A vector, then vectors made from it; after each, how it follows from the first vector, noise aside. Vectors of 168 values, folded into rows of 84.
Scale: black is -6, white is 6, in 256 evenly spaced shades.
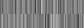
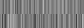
wrapped around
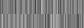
copied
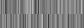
reversed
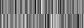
scaled up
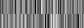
scaled up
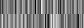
scaled up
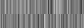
wrapped around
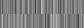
copied
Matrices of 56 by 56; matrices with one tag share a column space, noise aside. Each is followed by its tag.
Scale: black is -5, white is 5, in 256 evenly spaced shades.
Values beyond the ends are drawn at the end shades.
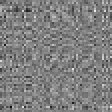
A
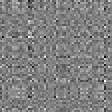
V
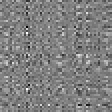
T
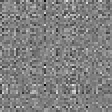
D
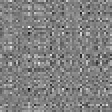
T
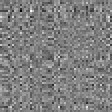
A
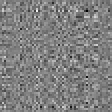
A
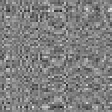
A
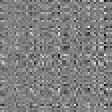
T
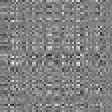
T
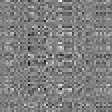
T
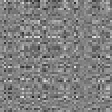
V
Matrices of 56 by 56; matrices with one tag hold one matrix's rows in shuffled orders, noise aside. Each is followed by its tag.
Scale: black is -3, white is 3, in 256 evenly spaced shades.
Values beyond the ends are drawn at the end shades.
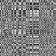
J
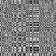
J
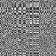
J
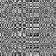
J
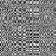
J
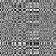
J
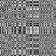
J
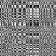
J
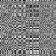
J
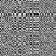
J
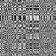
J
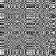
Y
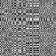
J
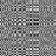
J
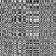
J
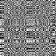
Y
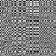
J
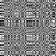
Y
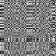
Y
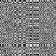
J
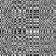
J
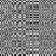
J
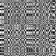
Y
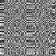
Y
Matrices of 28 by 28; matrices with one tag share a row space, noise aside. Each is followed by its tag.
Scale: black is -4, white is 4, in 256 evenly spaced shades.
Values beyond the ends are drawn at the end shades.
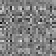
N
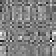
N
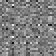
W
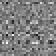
W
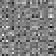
W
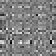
N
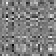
W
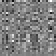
W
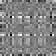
N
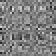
N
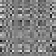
N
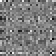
N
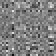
W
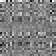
N
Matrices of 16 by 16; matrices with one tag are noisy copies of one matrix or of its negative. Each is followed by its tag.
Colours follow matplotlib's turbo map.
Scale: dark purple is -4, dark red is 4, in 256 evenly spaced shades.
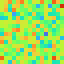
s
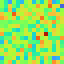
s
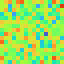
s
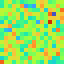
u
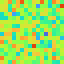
s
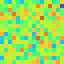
s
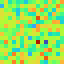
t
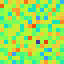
t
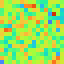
u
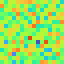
t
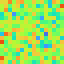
s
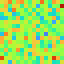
s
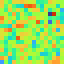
u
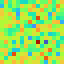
t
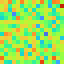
s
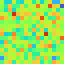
s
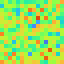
t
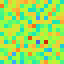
t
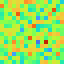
t
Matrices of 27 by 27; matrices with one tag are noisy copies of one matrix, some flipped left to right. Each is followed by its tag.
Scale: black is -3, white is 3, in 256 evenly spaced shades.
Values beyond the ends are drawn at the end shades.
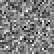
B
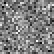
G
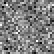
G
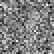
G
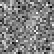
G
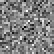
B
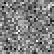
G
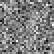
G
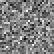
B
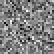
B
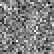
G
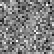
G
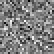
B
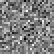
B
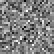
B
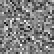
B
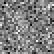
G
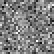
G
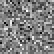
B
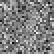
G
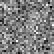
G
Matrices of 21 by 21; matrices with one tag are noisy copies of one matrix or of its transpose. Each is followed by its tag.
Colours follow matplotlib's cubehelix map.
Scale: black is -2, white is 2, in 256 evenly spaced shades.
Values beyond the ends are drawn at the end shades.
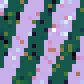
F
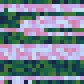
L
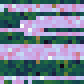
L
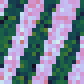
F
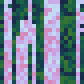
L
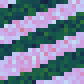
F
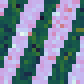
F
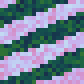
F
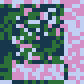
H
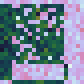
H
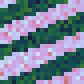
F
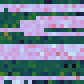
L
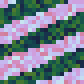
F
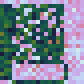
H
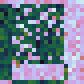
H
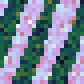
F
